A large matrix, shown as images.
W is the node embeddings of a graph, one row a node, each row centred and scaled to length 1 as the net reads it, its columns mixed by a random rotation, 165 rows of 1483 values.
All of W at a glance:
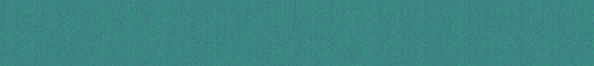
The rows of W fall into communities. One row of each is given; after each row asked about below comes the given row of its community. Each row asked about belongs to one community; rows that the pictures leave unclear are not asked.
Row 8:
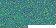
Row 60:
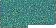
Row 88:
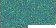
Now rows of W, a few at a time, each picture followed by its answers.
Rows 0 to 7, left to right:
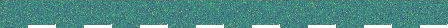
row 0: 60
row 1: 60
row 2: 8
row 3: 88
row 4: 88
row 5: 8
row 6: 88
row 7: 88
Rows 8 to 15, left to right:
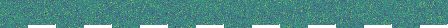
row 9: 88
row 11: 88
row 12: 88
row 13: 60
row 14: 8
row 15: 8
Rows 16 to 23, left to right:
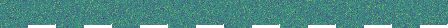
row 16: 88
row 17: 88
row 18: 60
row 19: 8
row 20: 60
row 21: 88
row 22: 88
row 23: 60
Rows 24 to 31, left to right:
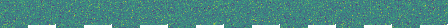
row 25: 88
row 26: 60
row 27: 8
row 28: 60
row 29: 88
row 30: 88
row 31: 8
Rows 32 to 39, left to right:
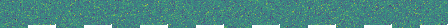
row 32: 88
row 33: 88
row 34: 8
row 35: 8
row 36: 88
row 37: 88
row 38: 8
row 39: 8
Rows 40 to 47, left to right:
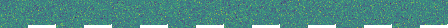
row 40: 8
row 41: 88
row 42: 8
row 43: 8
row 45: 8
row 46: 60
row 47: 88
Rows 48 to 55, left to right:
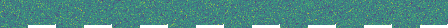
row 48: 88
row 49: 60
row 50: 8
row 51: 88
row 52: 60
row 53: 8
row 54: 88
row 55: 8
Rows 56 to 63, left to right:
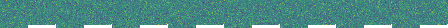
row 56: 8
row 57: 88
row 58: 88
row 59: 8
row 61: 88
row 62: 88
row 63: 8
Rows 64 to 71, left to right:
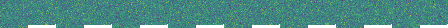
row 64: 8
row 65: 8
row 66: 88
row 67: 8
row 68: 8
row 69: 8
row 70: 8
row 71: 88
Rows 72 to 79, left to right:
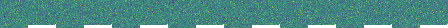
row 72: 88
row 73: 60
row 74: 60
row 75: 8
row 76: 8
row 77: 60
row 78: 8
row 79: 60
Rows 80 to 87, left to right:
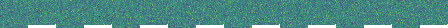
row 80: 60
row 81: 8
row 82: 60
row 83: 60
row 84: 60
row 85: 60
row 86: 8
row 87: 8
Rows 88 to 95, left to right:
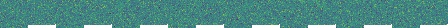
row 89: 8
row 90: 8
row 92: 8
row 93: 88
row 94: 88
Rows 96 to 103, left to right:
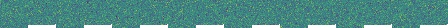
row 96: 8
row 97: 60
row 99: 88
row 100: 60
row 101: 8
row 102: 60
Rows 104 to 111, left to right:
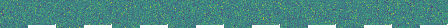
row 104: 60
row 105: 88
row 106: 88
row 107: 88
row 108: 88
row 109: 88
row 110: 88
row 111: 60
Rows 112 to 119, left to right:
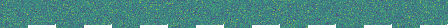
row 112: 60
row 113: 8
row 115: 88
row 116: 60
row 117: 60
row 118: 60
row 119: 88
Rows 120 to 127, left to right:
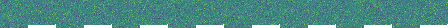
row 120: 8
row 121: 88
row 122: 88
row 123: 60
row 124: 8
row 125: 88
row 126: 88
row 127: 88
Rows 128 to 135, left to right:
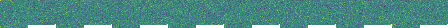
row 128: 60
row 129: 88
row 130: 88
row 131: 88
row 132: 8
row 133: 60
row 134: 60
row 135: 8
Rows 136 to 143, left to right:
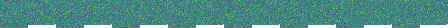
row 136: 8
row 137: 88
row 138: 60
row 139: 88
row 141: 88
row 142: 60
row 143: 60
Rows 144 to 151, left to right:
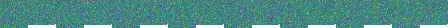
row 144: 88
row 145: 8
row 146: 60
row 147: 60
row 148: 88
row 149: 60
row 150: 88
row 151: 60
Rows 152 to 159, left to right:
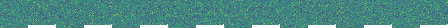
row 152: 88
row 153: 88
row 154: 8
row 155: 8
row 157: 88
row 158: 60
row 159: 88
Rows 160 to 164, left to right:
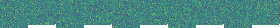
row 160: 8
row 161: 60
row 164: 88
